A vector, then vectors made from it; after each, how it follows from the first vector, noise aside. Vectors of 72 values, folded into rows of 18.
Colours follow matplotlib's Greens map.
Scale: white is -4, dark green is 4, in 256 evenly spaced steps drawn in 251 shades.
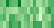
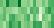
copied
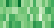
copied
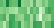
copied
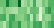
copied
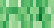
negated
